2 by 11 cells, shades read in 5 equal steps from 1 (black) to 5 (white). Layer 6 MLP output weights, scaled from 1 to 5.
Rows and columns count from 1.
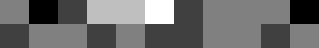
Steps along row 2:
up same down up down same up same down up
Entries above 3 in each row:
3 0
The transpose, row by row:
3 2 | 1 3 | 2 3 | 4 2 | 4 3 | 5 2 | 2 2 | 3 3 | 3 3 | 3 2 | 1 3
